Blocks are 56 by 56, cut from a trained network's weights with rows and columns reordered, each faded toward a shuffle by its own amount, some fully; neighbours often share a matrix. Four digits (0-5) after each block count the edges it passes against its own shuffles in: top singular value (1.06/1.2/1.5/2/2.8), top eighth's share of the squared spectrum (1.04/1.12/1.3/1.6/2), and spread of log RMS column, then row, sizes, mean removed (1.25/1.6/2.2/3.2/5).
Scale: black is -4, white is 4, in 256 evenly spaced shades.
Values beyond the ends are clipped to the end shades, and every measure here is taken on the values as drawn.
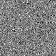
2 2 0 1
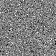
0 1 0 0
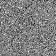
0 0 0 0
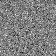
0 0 0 0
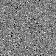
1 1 0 0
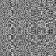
4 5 3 1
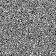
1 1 0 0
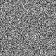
3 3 1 0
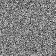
0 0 0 0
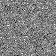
0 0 0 0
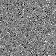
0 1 0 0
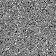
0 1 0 0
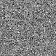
2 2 0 1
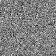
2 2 0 1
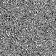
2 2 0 0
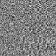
4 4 2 1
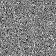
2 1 0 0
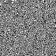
1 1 0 0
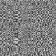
4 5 3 2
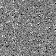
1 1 1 0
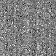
2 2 0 1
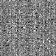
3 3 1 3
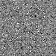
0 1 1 0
